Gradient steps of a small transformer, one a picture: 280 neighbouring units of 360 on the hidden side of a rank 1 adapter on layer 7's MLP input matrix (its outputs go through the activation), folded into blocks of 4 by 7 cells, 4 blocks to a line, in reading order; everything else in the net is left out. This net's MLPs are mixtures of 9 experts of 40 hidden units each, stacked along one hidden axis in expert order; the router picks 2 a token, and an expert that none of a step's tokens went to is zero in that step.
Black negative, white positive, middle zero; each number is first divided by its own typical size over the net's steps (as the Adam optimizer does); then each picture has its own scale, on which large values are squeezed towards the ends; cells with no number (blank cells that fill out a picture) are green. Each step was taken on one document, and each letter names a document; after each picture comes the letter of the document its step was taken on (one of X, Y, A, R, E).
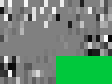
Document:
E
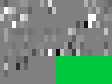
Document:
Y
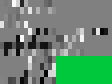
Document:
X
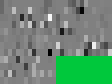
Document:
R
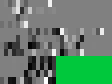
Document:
X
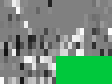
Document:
X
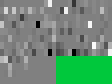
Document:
R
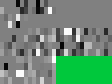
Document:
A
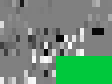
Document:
X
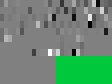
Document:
Y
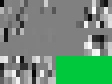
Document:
E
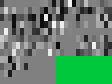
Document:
R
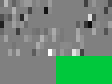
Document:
Y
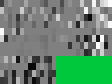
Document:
E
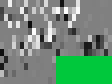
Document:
A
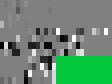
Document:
X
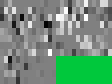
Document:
R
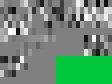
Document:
E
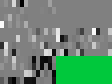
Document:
X
